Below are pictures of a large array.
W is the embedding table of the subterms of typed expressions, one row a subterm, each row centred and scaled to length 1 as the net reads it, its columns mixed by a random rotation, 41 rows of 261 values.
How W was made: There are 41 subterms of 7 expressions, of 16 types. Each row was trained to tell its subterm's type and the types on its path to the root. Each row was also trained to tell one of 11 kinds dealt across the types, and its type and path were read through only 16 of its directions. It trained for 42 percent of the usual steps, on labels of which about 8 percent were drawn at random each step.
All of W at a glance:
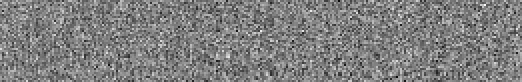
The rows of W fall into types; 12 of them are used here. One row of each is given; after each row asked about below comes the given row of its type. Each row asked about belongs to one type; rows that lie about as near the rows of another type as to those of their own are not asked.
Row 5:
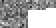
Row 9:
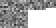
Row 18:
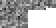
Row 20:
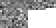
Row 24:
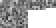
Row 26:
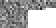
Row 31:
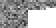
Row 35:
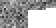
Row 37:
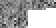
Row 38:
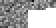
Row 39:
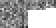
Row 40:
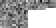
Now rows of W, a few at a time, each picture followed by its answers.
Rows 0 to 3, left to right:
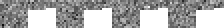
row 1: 35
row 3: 20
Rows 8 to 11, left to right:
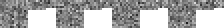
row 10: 9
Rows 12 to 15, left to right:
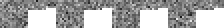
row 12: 31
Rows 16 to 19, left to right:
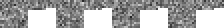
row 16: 31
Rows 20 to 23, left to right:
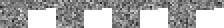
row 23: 31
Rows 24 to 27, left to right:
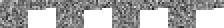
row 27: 20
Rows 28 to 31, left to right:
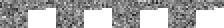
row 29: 20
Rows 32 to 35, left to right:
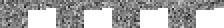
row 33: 18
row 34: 9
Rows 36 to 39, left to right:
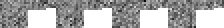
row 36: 37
